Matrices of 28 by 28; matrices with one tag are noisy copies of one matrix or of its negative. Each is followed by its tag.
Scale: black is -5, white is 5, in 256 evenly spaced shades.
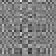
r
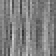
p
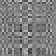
r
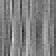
p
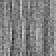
p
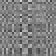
r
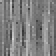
p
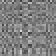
r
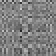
r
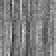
p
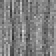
p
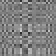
r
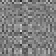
r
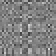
r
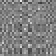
r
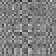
r
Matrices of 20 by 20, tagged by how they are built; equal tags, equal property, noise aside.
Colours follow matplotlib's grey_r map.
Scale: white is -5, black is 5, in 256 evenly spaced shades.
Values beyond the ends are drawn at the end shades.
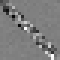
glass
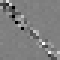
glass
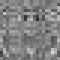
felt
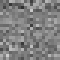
felt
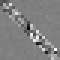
glass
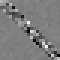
glass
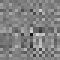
felt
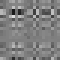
felt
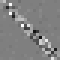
glass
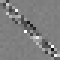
glass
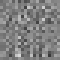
felt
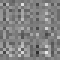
felt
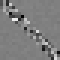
glass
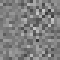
felt
